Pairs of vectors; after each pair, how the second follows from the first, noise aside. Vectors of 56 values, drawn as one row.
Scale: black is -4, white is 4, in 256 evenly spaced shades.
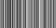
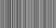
shrunk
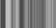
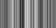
wrapped around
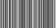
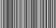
reversed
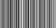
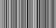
reversed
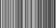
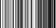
scaled up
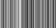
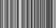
sign-scrambled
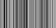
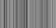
shrunk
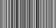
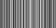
wrapped around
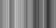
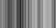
wrapped around
